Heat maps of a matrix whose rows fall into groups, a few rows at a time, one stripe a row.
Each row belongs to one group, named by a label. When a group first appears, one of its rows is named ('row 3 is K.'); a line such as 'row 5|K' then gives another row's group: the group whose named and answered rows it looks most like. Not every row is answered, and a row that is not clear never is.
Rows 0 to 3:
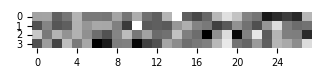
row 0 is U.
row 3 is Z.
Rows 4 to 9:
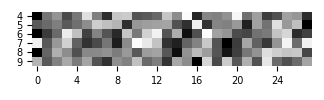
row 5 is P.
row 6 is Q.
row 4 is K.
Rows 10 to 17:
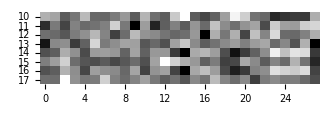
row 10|U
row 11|Z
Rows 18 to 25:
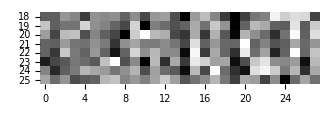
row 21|K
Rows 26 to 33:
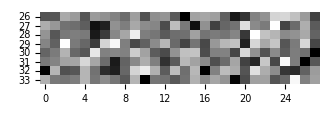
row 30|K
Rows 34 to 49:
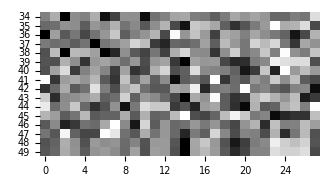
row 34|Z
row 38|Z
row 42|K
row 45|U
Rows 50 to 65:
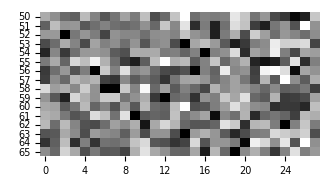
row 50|U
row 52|Z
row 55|Q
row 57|Z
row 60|U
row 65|K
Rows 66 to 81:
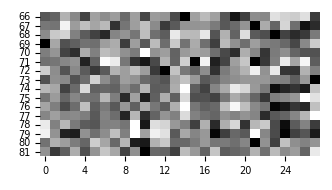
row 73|K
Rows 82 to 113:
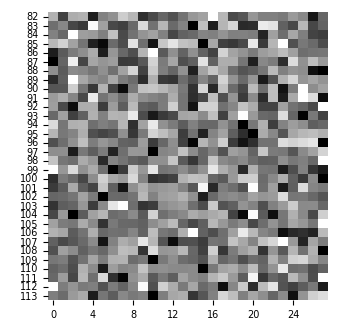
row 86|Q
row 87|Q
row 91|P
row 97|Z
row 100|K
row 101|K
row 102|Q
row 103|P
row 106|U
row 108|P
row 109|P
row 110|Q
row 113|Z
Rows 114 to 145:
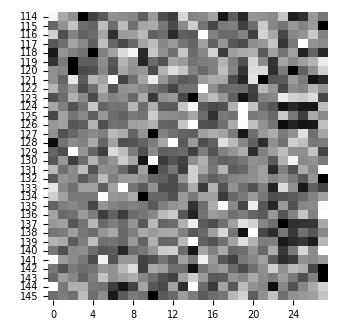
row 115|K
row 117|K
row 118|P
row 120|Z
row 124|U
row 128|Q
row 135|Z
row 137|U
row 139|U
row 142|P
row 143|K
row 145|Z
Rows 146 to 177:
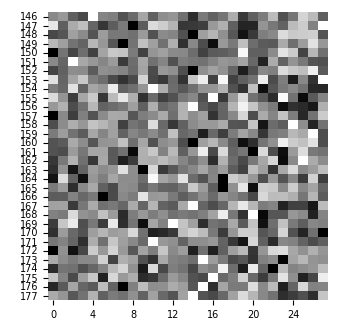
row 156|U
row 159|P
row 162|K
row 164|P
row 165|Z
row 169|Q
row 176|K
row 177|U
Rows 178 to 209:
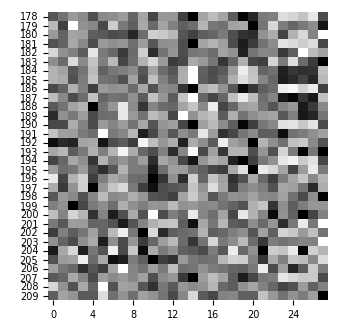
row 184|U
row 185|U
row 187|U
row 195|Z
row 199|Z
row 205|Z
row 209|K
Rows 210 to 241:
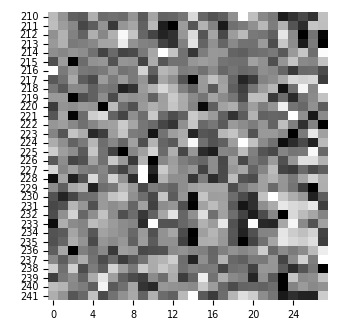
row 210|U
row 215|Z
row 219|Z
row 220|Q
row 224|U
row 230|P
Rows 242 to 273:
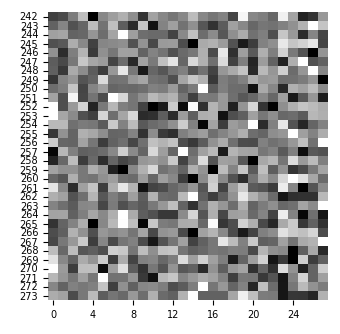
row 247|Q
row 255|Z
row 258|Q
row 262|U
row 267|Z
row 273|U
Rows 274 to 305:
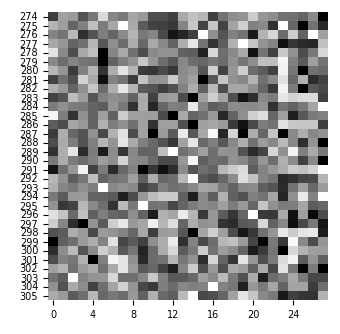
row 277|U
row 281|Q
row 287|P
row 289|Q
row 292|U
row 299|Q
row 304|P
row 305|U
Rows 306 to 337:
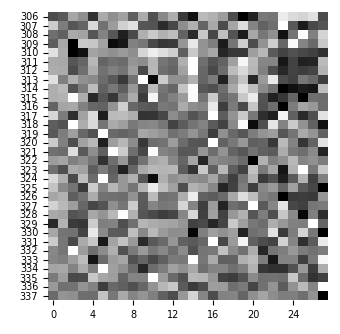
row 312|U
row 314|U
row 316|P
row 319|K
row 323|K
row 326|U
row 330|P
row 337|K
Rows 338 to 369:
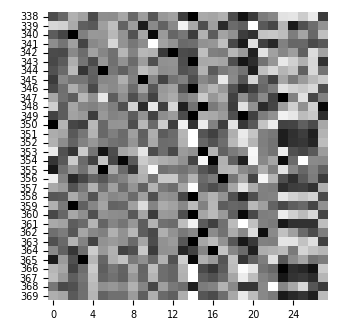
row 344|Q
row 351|U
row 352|U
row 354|K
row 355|Q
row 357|U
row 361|U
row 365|P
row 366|U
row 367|U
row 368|P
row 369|U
